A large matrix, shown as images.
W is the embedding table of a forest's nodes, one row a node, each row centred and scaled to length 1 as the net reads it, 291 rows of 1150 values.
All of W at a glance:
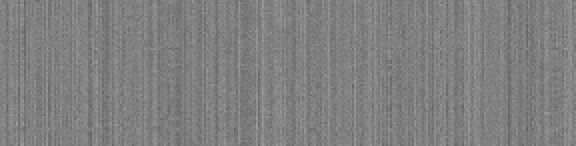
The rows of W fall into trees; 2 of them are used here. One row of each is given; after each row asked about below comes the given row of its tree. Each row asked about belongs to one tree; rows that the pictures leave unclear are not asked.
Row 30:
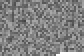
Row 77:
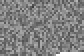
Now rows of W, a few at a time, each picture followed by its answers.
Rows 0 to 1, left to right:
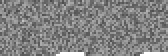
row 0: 77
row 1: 30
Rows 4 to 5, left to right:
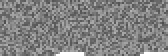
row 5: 30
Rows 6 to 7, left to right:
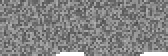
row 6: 77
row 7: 30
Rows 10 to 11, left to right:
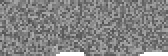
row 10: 77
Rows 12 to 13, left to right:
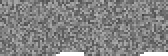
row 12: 77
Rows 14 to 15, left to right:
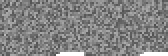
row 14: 30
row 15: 77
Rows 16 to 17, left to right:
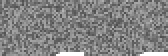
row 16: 30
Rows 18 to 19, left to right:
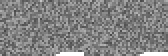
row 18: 77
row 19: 77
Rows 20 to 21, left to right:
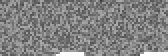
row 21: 30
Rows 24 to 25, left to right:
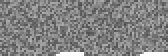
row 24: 77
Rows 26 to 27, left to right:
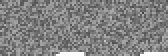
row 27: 30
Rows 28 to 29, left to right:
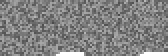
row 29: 77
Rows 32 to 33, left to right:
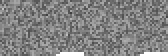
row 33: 30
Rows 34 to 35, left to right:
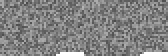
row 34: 30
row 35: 77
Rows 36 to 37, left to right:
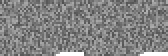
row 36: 77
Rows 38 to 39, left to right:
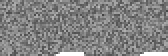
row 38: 77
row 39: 77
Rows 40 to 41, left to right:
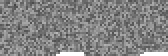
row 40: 30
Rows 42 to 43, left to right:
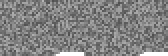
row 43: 77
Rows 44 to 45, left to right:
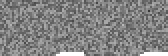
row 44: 30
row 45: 77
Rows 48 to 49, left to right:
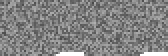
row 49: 30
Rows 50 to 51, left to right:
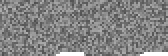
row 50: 77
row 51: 77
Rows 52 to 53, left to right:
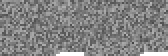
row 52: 77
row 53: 30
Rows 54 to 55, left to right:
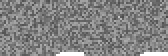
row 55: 30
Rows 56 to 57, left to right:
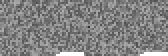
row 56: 77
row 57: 77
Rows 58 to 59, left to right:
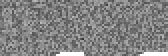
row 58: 30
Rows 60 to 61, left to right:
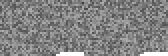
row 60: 30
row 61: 30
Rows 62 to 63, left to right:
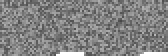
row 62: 30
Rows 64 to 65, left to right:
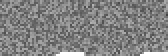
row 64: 77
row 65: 30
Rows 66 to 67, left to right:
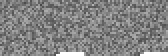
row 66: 30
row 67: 30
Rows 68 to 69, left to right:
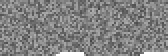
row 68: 77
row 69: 30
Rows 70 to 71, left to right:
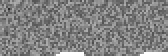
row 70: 77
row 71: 77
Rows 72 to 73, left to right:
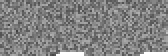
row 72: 30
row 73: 30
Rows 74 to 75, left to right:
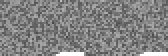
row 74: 77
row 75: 77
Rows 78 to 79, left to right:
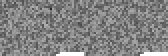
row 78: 30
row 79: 30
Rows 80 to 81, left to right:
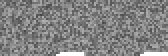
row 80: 30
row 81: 30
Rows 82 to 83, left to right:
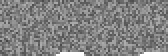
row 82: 77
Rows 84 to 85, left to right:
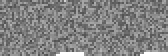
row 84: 30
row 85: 30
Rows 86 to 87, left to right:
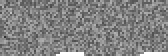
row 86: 30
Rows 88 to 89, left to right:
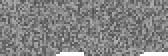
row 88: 77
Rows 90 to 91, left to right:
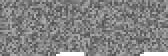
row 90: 30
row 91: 30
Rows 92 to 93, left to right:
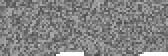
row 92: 30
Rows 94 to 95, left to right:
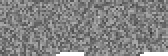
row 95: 30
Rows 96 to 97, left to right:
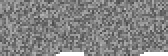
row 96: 77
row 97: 77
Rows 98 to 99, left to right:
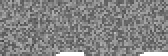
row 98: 77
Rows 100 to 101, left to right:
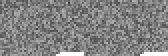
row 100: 30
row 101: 30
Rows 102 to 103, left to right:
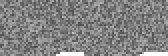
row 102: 30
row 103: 77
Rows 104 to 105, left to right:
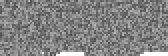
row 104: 30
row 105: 30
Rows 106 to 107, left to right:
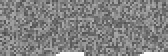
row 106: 77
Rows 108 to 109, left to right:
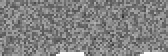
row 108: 30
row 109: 30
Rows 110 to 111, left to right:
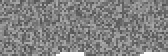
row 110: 77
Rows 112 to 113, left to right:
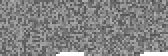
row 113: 30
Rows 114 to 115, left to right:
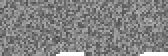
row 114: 30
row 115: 77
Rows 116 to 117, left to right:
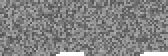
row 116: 30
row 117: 30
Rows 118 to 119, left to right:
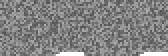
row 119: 77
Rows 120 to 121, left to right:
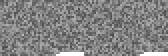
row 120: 77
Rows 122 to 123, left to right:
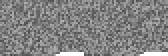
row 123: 77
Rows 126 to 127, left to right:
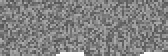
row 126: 30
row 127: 77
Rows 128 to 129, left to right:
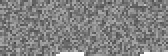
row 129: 30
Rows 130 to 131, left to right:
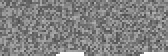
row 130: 30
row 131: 30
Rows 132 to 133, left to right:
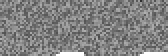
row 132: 77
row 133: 77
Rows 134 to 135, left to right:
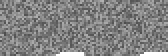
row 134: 77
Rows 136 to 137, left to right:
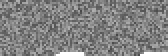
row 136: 77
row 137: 30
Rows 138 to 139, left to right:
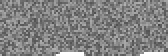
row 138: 77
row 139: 77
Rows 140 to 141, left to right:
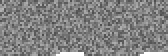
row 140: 77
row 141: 77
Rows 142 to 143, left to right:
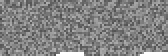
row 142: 30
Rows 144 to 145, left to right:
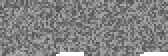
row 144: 30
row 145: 77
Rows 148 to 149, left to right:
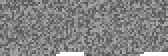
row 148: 30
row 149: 77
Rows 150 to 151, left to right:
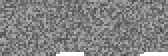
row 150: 30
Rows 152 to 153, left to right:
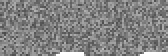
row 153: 77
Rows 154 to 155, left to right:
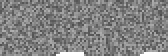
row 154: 30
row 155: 77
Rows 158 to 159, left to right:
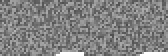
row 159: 77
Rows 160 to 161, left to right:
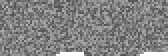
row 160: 30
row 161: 77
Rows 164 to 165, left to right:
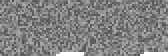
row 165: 30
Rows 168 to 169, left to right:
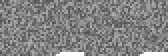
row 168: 77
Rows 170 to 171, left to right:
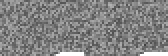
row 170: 77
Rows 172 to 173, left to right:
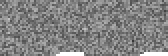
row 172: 77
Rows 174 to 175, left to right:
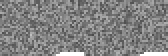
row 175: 77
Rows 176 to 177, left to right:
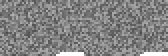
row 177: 77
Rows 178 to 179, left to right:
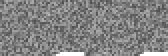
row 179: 30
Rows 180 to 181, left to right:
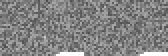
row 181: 77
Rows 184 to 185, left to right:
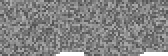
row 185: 77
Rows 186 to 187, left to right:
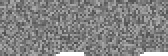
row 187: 77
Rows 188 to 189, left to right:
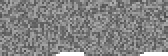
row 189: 77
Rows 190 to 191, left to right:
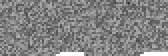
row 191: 30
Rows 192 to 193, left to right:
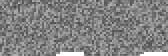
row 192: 30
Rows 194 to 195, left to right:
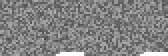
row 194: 30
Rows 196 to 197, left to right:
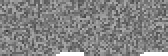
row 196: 77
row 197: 77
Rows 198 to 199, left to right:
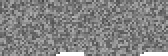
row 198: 30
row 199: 77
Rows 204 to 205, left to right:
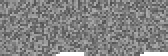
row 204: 77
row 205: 30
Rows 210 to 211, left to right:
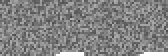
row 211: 77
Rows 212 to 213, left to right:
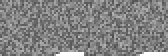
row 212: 77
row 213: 77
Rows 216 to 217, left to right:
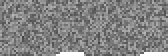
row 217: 77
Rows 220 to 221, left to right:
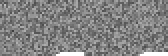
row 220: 77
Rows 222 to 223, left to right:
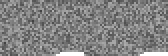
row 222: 77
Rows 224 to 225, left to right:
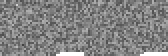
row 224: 30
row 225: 77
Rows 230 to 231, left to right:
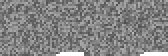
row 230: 77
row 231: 77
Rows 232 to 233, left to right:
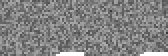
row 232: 77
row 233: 77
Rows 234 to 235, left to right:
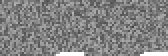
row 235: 30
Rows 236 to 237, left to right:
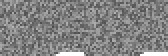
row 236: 77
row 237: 30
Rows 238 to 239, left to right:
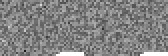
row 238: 77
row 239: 30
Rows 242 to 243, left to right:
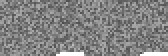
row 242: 30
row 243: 77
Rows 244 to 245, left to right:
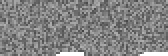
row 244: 77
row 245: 77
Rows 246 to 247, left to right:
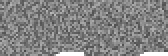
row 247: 77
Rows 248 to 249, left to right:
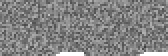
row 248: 77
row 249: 77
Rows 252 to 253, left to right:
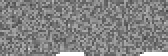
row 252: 30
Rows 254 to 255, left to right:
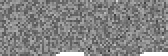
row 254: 77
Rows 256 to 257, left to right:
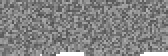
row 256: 30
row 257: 30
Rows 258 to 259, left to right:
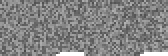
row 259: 30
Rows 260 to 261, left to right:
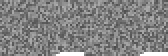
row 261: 77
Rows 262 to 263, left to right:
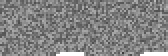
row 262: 30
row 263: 30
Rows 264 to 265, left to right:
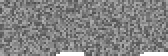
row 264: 30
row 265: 77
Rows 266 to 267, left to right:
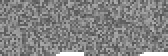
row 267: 77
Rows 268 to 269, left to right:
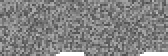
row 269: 77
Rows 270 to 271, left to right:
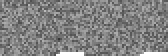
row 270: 30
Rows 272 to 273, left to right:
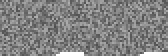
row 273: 77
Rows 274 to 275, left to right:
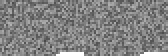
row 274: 30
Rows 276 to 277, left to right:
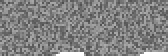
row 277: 77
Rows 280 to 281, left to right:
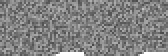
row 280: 77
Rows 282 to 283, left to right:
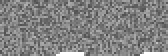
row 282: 77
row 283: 30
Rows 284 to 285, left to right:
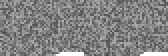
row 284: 77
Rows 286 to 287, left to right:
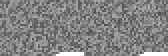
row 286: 77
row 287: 77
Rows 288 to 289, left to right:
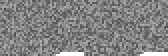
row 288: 77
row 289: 77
